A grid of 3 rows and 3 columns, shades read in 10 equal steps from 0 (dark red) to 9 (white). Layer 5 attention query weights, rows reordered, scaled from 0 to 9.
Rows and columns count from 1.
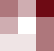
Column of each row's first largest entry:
2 2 1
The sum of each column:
18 23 8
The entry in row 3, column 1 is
8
